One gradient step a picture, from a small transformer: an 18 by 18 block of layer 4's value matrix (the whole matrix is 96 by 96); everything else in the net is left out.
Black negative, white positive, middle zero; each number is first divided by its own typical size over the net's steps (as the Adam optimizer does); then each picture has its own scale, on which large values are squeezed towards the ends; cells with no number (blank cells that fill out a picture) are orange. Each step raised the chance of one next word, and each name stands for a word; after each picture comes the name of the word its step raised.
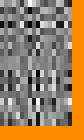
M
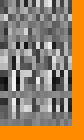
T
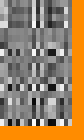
M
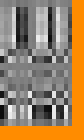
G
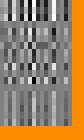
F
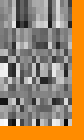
M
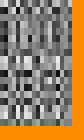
T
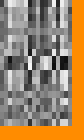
T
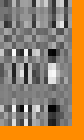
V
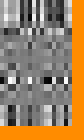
F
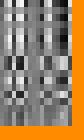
G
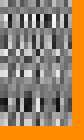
M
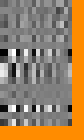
V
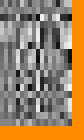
T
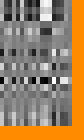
F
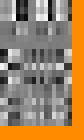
F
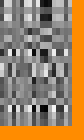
V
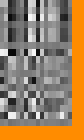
G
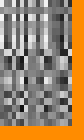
G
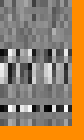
V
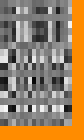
T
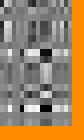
V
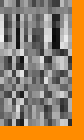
G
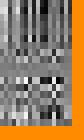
G
